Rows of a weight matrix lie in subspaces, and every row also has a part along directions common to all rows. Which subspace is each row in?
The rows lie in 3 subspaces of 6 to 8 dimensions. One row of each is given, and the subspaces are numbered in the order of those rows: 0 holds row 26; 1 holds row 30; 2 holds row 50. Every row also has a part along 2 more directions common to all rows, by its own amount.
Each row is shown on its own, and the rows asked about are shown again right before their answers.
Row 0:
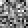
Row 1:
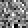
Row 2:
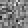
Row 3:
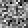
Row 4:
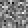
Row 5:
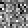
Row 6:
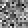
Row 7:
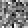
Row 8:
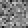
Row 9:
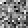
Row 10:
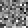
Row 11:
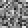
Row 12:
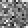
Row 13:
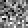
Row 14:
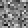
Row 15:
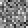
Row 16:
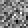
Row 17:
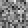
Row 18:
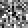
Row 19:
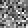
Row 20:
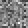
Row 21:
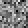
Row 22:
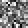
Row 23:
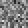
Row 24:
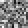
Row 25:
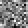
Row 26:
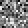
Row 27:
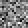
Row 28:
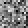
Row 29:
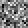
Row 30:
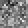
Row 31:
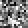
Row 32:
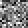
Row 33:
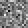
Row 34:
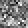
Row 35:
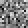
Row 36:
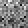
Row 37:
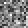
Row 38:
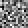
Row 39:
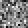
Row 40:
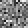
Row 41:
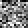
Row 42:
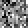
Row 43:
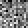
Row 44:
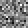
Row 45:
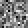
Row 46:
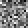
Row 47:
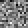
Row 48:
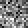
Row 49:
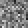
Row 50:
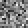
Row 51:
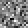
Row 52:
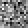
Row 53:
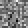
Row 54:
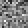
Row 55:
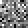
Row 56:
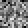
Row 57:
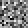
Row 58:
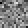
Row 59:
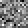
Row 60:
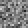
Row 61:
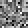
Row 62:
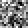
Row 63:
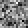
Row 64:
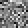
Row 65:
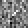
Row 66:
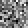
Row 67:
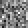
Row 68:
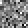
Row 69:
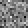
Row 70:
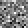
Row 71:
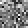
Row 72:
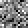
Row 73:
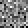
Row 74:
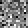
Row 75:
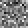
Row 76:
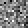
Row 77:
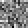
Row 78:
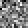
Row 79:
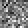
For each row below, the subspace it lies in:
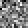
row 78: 0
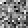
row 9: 0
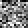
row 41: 2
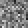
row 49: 2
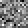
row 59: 1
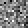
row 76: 0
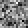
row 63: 1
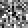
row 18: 2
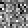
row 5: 0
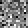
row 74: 0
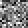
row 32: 2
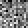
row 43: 1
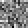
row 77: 2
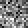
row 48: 0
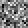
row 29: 1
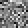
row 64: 1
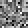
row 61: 0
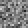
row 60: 0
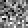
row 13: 2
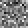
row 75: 1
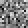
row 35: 2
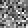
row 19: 1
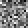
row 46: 1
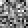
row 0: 2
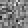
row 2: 0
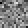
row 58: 1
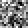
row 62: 1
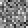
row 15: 1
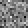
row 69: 1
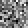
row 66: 0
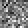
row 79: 1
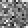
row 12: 1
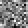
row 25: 0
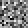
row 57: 0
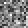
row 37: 0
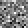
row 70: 2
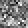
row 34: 1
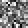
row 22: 1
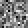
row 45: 2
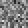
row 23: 2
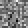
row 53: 0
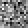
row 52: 0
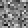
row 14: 0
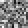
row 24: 2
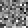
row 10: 0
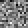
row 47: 2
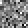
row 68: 0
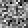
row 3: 1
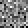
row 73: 1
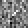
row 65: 2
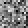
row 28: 0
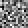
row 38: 0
